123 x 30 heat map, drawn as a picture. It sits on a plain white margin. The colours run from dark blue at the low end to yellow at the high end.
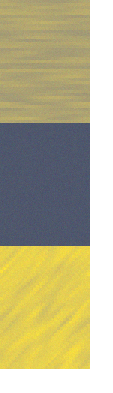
It is made of 3 by 1 panels. Panel 1,1: high, streaked across, faint in contrast. Panel 2,1: low, flat. Panel 3,1: very high, slanting up to the right, faint in contrast.
